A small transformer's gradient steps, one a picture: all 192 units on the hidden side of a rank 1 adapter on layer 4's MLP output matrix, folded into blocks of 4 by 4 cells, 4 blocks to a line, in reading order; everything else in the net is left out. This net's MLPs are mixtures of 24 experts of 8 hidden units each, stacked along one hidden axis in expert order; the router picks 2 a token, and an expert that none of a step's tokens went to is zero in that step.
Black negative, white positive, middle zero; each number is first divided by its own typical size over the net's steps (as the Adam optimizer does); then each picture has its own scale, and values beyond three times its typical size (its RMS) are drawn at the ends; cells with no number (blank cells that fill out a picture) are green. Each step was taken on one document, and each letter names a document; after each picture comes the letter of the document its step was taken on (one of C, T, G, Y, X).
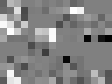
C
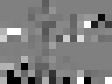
C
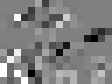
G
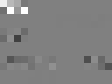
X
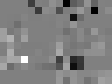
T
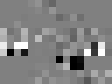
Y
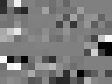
C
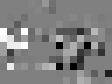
Y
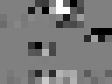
G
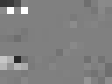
X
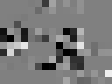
Y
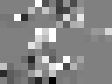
G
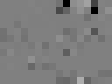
T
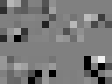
C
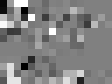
C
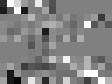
C
